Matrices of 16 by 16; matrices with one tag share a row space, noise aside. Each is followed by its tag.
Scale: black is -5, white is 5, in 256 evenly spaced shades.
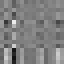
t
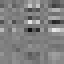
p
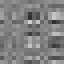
p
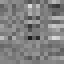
p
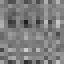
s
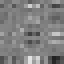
p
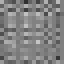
s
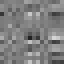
p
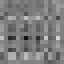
s
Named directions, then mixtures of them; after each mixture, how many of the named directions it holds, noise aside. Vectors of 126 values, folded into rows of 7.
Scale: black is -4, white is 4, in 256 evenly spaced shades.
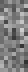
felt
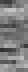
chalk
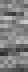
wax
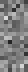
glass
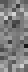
two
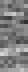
one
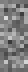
three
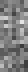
two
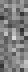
one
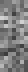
two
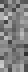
two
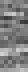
one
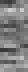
one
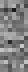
three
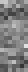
two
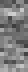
three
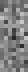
one
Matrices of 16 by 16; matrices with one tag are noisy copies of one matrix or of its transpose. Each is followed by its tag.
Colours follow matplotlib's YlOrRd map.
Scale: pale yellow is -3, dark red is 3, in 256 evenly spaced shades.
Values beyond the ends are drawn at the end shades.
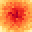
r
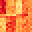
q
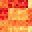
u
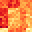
u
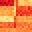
q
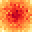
r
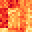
u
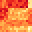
u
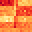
q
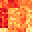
u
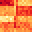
q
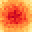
r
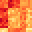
u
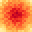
r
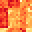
u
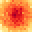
r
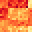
u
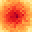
r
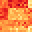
u
